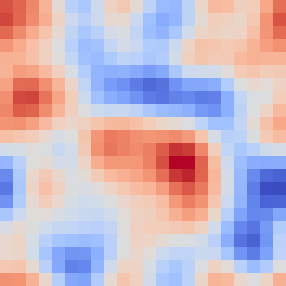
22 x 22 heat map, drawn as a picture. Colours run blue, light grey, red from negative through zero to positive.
Grain: blotchy. Histogram: bell-shaped. Lone odd cells: none. Average level on the scale: 50%.
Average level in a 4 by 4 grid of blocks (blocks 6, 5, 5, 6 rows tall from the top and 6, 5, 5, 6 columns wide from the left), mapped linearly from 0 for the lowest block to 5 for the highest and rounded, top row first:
3113 | 4101 | 1350 | 1120
